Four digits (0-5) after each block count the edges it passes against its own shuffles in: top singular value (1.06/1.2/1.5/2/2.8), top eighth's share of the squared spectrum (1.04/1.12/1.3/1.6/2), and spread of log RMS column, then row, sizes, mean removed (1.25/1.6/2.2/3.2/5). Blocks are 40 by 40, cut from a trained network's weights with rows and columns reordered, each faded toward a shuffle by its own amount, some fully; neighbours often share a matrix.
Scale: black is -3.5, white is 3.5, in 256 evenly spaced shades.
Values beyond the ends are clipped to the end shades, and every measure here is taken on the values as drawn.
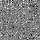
2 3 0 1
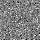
2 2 0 1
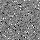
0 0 0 0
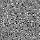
2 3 1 1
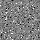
1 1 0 0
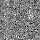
2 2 0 0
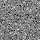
0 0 0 0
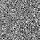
3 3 1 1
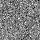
0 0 0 0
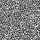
1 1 0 0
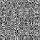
3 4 2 2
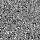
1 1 0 0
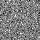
0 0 0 0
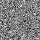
1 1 0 0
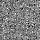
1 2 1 0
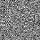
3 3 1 1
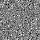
2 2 0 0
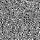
2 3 0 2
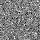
0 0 0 0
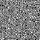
2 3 1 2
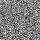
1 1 0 0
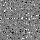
2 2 0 1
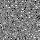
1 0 0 0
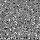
1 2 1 1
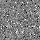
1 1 0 0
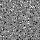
1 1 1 0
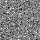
0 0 1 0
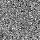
1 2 0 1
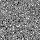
0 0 0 0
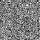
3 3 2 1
